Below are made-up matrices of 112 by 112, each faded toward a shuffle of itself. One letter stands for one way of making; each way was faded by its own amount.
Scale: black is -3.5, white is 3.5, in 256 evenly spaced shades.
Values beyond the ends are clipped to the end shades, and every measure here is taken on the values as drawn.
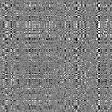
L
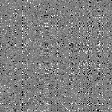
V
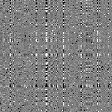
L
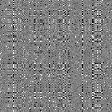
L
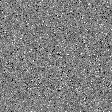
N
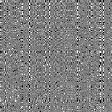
L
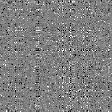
V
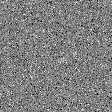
N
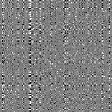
L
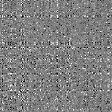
V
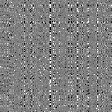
L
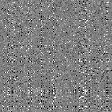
V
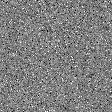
N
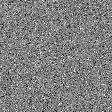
N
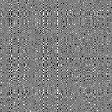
L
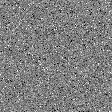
N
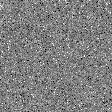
N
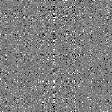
V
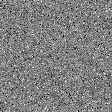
N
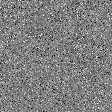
N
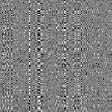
L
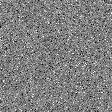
N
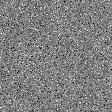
N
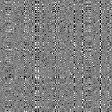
L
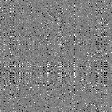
V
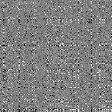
V
